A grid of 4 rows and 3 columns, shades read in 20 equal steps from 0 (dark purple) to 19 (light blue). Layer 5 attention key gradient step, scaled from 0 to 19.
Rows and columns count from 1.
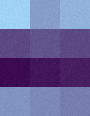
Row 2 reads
6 7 6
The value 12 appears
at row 4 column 2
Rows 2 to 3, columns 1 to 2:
6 7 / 0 1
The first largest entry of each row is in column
1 2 3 1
